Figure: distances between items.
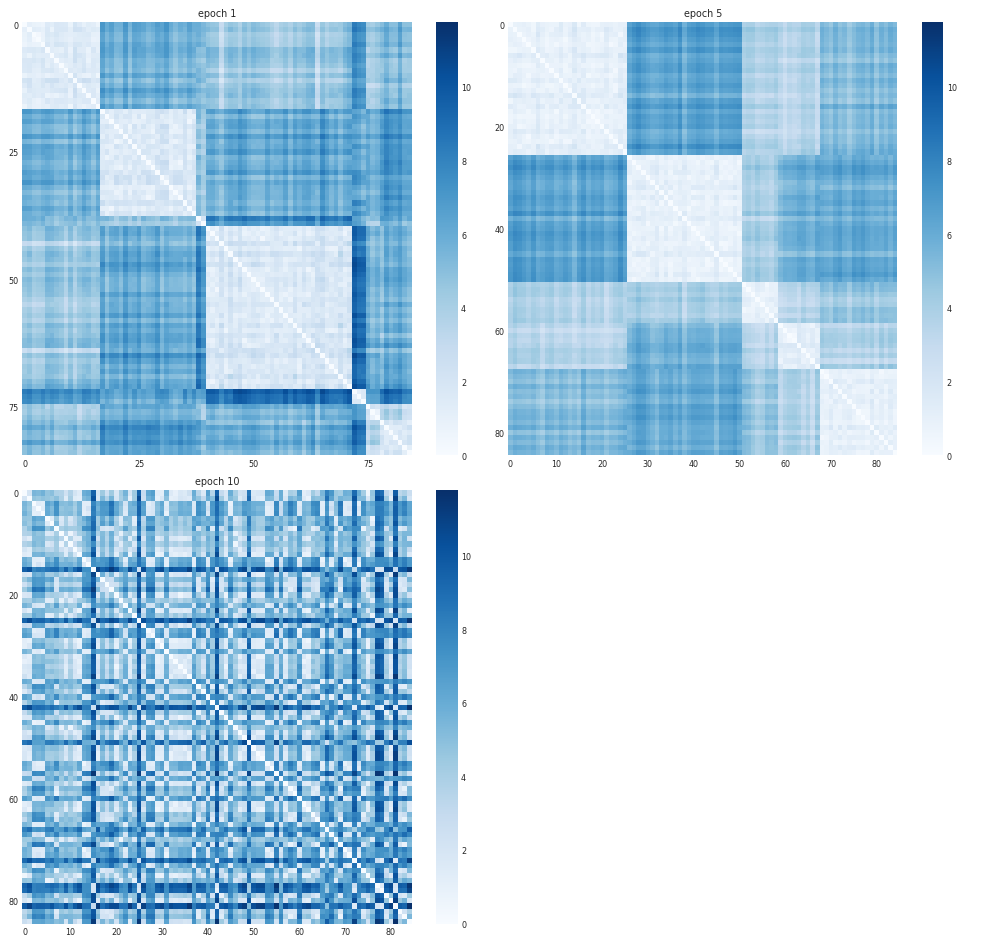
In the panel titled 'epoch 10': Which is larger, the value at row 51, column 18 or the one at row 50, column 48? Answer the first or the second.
the first
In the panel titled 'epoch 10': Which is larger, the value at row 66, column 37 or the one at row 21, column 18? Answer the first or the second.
the first
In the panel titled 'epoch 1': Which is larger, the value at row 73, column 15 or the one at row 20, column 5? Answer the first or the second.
the first
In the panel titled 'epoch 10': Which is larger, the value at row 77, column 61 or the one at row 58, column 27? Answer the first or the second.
the first
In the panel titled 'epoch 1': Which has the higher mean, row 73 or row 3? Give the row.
73
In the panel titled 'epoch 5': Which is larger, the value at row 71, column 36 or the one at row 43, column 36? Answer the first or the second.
the first
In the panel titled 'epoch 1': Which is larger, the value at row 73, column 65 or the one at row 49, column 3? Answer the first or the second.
the first
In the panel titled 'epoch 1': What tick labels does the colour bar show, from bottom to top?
0, 2, 4, 6, 8, 10
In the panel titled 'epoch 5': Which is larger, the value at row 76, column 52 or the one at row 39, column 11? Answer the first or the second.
the second
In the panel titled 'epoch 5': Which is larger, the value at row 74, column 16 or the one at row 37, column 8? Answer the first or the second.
the second
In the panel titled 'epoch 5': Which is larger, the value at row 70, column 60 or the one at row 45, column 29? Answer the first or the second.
the first
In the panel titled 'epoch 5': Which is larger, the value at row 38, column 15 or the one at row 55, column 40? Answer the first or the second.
the first
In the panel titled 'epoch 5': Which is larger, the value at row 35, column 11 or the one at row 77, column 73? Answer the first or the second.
the first
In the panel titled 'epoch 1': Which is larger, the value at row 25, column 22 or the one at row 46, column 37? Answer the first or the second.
the second
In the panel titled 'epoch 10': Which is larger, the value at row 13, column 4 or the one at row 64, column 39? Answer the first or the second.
the second
